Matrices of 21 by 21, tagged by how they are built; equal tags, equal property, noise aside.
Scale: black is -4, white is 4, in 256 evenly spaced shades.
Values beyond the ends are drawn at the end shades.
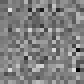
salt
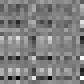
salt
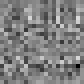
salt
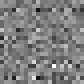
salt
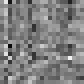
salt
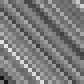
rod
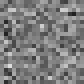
salt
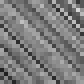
rod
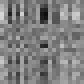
salt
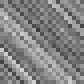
rod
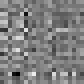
salt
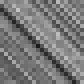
rod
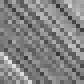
rod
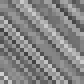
rod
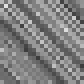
rod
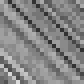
rod
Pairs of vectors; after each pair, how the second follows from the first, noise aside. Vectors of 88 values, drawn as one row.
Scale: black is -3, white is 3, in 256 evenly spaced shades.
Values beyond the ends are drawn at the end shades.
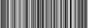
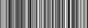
negated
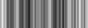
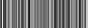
sign-scrambled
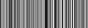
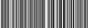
negated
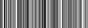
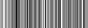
sign-scrambled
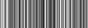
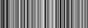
negated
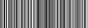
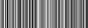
negated
